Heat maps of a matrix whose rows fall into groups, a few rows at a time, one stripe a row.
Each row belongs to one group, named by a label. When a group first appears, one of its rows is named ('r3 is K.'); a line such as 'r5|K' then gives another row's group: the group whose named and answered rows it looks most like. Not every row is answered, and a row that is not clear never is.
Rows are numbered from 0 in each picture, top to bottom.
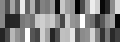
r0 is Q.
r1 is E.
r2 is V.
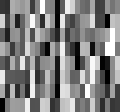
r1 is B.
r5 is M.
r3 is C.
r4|Q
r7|V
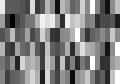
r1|E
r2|V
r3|M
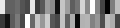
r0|M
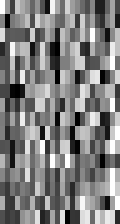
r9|B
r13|C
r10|C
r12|C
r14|M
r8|Q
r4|V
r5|Q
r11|E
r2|M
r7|E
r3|V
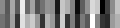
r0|Q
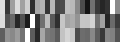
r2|V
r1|M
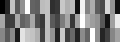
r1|M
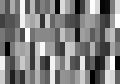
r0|Q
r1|B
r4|E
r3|E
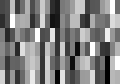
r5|B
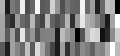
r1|M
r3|C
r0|E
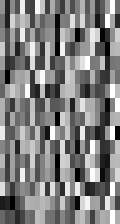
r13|E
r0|E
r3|B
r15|C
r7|M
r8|Q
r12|Q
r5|E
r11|Q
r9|E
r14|C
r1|V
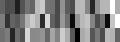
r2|C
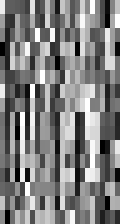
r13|C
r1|M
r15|E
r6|M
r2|C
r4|V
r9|Q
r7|M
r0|M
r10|Q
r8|Q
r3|V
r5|E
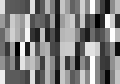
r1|V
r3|Q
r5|M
